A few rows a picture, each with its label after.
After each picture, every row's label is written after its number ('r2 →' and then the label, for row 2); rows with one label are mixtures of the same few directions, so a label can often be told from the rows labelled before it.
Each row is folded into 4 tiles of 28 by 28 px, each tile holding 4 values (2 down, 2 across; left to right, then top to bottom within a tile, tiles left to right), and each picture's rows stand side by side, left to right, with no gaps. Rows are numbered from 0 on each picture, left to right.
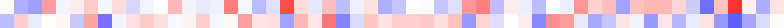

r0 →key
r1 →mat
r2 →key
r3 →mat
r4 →key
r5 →mat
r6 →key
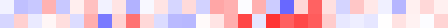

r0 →key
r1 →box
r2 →key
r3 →mat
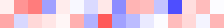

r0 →key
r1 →mat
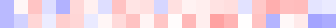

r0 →mat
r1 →key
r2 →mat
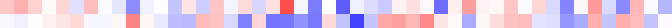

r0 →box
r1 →box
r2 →key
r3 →box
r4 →box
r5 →mat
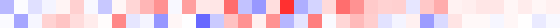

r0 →box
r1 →mat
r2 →mat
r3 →box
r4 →mat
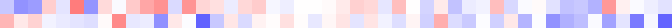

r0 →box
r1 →mat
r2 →key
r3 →key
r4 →key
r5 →key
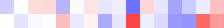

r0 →key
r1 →box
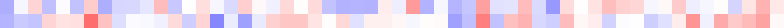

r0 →box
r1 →key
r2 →box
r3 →box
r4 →mat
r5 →mat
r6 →key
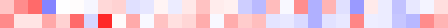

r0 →key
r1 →key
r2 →box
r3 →box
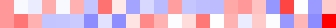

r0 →box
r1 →mat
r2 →key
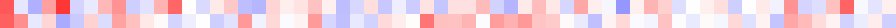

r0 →mat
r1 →mat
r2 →key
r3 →box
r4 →key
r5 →mat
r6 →key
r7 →mat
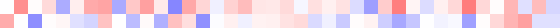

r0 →mat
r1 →mat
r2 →box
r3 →key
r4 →box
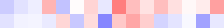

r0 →key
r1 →box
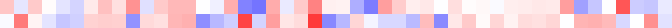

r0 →box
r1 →box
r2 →key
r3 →key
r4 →key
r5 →mat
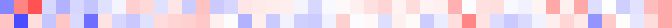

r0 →key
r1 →box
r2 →key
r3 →mat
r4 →box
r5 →mat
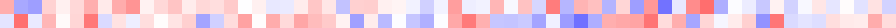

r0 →key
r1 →box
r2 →key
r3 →key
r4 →box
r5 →box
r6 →key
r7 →box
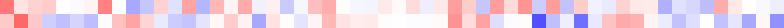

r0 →box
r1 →box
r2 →mat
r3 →box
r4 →box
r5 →box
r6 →key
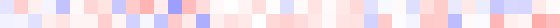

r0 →mat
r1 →mat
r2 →key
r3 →mat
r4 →mat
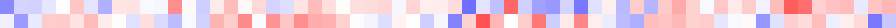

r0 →box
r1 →key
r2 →key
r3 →mat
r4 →mat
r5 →box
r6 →box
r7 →box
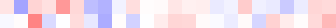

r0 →mat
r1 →box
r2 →mat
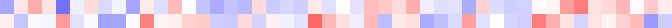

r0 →key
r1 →mat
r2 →box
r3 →mat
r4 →box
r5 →box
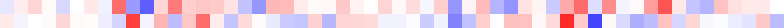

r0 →key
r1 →key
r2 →key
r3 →box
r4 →mat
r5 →mat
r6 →key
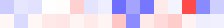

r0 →box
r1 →box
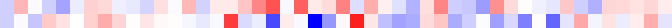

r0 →mat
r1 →box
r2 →mat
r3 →box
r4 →key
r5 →key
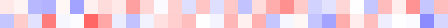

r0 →mat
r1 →box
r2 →mat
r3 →box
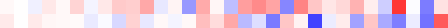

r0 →box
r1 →box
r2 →mat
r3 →key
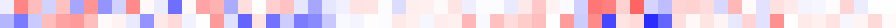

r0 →box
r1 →mat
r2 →key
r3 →mat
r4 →key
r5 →mat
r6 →key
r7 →mat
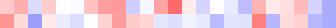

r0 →mat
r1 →mat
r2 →mat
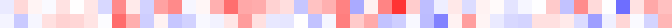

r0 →box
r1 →mat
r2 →box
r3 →mat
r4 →box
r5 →mat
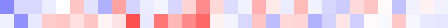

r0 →box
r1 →key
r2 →mat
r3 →key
